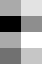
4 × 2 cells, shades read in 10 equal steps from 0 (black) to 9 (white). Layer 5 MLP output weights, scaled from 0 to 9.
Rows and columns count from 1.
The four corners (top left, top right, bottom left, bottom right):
6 8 4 7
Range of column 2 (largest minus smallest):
4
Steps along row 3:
up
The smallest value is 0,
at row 2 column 1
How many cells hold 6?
2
